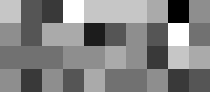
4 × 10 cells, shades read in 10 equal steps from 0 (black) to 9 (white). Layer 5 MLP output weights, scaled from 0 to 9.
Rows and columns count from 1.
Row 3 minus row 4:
-1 2 -1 2 -1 2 1 -3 5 3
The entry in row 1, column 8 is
6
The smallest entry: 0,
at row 1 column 9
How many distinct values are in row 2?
6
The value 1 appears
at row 2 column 5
